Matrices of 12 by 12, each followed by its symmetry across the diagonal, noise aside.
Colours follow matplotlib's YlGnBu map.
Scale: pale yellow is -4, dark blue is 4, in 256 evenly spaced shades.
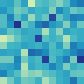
neither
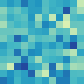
antisymmetric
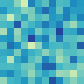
neither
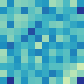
symmetric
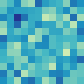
symmetric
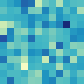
antisymmetric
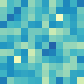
symmetric
